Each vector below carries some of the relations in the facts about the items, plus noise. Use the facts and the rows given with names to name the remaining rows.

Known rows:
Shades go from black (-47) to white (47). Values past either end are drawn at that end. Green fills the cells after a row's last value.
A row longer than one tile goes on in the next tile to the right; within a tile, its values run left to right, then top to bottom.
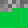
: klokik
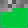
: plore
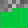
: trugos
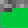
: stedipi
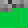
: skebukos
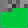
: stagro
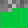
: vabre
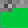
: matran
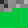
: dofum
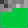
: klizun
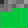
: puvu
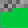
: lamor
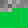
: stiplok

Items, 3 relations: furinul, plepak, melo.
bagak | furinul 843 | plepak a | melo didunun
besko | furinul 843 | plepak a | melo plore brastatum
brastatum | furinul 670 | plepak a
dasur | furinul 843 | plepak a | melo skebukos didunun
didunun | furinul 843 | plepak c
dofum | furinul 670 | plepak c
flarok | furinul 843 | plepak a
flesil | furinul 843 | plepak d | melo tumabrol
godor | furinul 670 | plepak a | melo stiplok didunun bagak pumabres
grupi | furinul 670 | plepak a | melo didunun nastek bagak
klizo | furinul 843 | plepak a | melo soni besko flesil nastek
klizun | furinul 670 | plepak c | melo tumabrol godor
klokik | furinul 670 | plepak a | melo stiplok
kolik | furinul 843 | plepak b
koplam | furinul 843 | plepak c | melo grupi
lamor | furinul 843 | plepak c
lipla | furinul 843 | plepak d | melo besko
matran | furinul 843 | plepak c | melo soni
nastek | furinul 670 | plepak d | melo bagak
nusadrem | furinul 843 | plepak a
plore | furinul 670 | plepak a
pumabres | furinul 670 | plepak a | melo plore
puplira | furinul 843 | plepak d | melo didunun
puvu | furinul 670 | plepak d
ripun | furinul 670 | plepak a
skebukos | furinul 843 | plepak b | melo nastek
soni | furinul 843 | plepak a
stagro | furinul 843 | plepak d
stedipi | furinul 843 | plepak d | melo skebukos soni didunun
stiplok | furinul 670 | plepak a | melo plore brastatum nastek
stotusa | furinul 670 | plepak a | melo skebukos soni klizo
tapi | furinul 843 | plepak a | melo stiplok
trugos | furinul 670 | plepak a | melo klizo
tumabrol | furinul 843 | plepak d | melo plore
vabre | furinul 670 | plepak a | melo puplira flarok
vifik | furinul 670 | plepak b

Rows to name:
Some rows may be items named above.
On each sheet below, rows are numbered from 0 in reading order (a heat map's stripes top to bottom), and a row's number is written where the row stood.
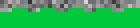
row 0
stiplok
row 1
vifik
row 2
matran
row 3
bagak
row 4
klizun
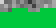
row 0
bagak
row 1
klizun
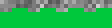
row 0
flarok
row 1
stotusa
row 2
stiplok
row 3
grupi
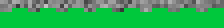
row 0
klizo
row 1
didunun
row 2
matran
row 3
nastek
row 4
puplira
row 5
besko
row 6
soni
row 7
flarok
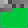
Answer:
kolik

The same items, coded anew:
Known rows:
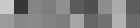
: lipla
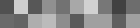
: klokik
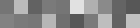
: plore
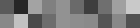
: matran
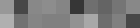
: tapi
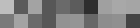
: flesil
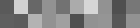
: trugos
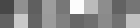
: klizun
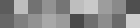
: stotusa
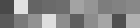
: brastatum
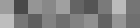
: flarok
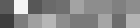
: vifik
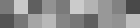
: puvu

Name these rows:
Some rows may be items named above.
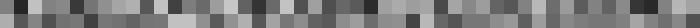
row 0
klizo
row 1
stiplok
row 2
flesil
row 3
flarok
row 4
kolik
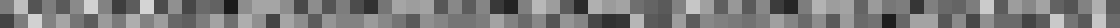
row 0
nastek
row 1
tumabrol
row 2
besko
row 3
kolik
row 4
didunun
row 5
kolik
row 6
bagak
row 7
puplira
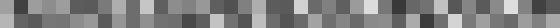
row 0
flarok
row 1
puplira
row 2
grupi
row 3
nastek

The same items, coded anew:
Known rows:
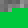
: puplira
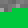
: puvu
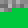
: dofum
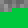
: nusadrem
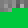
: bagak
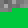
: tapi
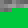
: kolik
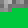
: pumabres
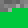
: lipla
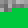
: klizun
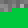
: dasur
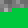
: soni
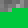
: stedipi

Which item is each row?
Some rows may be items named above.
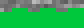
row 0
puvu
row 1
godor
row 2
kolik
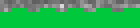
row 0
soni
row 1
stagro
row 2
besko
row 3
klizo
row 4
kolik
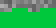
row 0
klizo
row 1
nastek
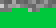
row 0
skebukos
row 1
vifik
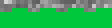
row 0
grupi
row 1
matran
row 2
tumabrol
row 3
didunun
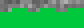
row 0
puplira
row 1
flesil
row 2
stiplok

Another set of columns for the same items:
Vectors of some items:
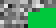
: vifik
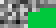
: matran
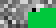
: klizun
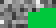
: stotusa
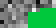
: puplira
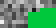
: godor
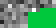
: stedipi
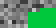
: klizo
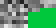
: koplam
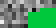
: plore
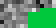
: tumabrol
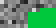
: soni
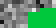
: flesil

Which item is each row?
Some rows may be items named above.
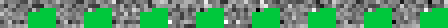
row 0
besko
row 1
klizo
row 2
didunun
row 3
grupi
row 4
klokik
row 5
stagro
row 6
dasur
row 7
puplira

